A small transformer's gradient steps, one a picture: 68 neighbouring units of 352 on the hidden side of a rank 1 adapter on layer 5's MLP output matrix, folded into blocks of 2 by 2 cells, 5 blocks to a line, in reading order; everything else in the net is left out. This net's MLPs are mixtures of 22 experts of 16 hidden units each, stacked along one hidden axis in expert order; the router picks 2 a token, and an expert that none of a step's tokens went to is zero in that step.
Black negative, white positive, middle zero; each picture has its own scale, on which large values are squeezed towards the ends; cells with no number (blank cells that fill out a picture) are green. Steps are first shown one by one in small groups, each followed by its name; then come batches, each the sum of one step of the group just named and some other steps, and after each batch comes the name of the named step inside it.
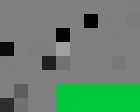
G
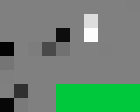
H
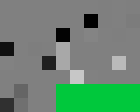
G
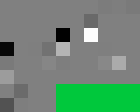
H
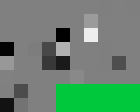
H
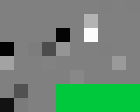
H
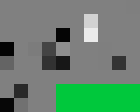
H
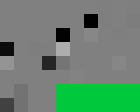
G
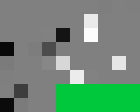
H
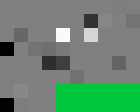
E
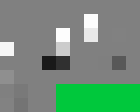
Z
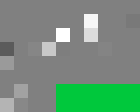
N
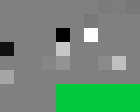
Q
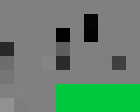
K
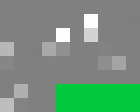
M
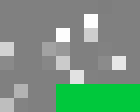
M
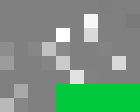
N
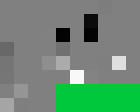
K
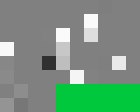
Z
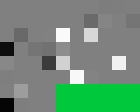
E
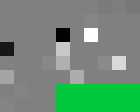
Q
